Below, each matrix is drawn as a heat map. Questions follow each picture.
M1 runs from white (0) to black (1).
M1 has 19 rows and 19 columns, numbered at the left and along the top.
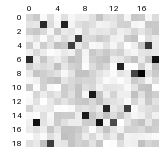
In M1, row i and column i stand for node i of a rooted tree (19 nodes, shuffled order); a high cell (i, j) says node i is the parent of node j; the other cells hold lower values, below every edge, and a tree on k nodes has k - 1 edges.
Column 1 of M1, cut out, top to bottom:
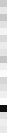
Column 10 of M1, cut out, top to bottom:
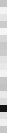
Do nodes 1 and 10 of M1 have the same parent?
yes
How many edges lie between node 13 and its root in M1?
5
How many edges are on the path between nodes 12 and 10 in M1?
2
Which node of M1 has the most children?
15
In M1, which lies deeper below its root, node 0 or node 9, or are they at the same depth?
node 9
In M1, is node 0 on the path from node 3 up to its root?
no
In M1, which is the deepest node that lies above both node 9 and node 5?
13
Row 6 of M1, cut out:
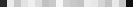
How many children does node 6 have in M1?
2
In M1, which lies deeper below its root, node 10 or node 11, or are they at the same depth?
node 10
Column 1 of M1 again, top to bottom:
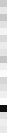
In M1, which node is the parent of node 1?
15
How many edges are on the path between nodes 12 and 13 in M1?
4
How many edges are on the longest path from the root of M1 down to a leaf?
10
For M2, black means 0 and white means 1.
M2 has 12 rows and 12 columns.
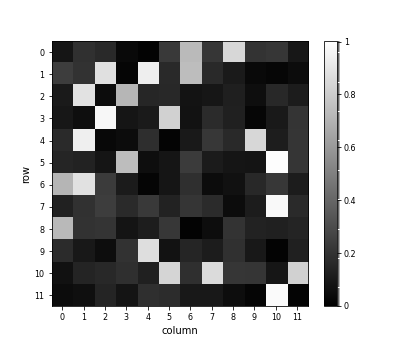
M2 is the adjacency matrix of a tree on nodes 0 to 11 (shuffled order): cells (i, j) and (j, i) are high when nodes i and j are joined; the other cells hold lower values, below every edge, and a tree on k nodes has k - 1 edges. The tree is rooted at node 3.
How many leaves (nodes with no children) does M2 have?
4
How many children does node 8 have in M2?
0
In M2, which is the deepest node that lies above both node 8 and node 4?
1
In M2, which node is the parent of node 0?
6
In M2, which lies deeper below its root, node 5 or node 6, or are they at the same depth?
node 6
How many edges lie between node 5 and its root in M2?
1
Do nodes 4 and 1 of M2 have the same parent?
no
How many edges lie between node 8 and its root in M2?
5
